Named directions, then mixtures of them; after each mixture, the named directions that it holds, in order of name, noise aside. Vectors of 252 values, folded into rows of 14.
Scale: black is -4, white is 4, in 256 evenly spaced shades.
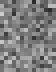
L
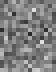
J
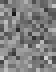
J, L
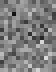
J, L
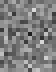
J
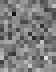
J, L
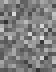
J, L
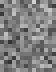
L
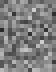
J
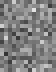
J, L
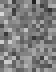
L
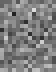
J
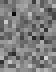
J, L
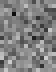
J, L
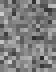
L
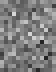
J, L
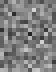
J
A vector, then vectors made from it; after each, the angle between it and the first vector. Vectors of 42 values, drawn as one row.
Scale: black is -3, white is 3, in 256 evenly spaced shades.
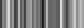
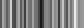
partly aligned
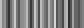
partly opposed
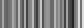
orthogonal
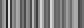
orthogonal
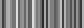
orthogonal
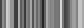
nearly parallel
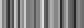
nearly opposite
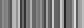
partly aligned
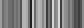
partly opposed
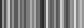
nearly parallel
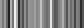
partly opposed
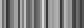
nearly opposite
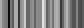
nearly opposite
